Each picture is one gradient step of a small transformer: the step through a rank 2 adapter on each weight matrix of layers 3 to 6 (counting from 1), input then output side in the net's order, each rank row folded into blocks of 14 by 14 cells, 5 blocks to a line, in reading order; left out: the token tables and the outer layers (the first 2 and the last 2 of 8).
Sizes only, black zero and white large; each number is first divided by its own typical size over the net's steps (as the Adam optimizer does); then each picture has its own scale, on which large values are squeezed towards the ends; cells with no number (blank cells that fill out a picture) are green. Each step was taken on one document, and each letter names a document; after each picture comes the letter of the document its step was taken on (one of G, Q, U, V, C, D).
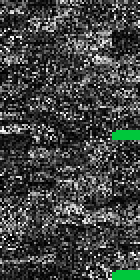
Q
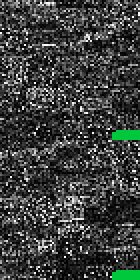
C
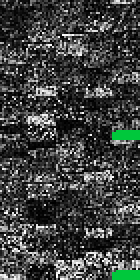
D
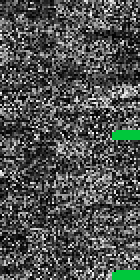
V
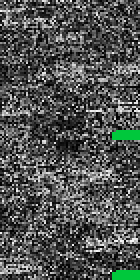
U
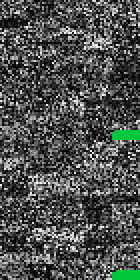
V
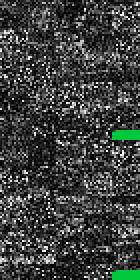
C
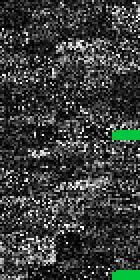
C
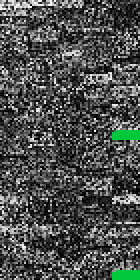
D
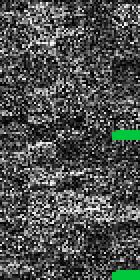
U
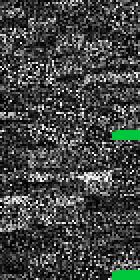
Q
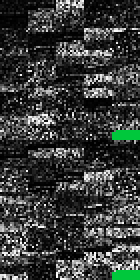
D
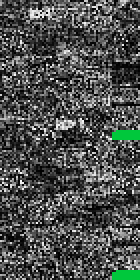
V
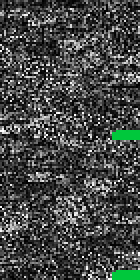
Q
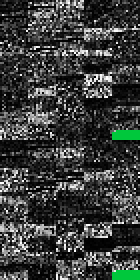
D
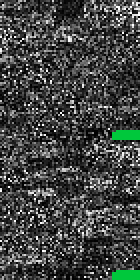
C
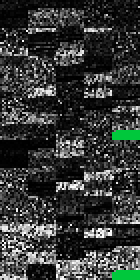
D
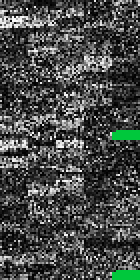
V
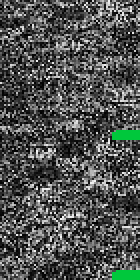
V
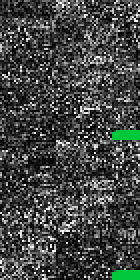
C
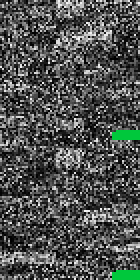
V
